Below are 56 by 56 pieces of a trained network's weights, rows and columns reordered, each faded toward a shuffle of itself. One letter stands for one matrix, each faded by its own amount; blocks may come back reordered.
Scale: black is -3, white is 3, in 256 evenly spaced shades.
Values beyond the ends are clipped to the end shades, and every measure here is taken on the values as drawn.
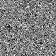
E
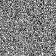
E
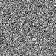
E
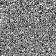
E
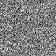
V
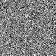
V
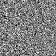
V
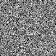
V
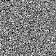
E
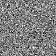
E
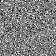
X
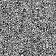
E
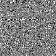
X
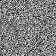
E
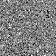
V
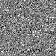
X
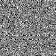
X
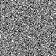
V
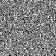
X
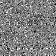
X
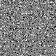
X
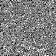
X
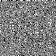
X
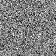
V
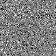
X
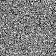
E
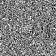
V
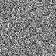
V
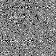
X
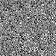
X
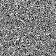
E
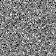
X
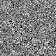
V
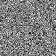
E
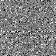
X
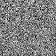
E
